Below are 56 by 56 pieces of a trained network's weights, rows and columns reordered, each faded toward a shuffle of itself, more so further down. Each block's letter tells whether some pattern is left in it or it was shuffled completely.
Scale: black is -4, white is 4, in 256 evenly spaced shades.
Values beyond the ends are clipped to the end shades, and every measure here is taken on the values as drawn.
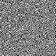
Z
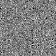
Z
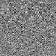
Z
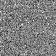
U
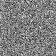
U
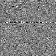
Z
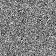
U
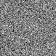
U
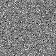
U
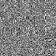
Z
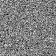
U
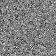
U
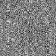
Z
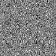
Z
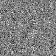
Z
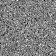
U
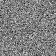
U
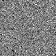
Z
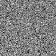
Z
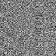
Z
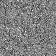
U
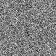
U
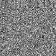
Z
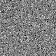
U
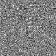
Z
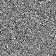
U
